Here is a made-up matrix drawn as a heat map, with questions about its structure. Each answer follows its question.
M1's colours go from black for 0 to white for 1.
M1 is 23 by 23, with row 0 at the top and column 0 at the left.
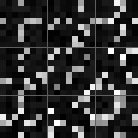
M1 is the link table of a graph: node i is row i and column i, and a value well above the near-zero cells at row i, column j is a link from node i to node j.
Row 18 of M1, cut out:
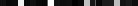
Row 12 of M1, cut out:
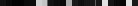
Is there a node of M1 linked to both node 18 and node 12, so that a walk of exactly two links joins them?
no
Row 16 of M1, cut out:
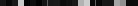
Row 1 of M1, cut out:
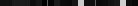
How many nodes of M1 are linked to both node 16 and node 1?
2
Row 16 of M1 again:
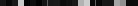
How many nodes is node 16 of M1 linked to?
5
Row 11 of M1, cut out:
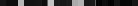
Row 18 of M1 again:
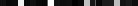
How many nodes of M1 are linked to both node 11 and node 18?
2
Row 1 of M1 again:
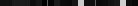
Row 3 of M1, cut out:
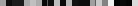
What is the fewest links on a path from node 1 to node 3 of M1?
3
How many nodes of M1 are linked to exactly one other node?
2
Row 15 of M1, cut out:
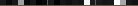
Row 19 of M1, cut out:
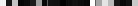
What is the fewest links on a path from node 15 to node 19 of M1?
1
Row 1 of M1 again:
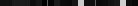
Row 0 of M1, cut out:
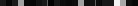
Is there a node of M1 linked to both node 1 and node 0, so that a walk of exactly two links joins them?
yes
